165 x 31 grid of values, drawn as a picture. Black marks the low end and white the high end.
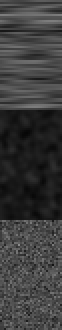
The table splits into 3 rows of 1 panel. Panel 1,1: low, streaked across. Panel 2,1: very low, blotchy, faint in contrast. Panel 3,1: low, fine-grained.
